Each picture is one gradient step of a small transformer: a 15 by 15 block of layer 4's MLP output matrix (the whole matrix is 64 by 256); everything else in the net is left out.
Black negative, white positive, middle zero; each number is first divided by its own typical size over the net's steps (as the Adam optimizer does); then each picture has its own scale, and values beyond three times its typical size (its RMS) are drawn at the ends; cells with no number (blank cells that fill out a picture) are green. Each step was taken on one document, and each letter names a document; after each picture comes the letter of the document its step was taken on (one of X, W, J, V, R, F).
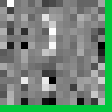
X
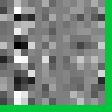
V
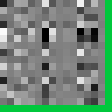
V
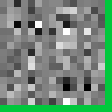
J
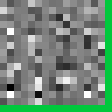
J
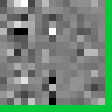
X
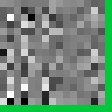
X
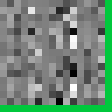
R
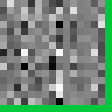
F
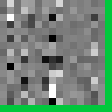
X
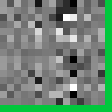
R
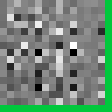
F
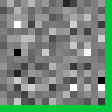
R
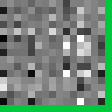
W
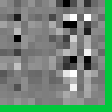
R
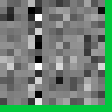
J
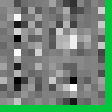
R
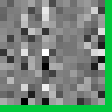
X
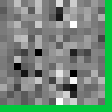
R
